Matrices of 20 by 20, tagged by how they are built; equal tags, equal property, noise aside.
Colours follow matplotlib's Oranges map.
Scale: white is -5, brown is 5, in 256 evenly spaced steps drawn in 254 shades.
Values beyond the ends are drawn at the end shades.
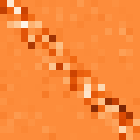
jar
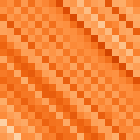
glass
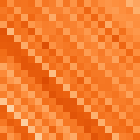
glass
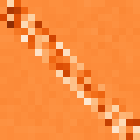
jar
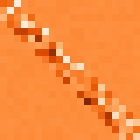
jar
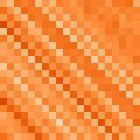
glass
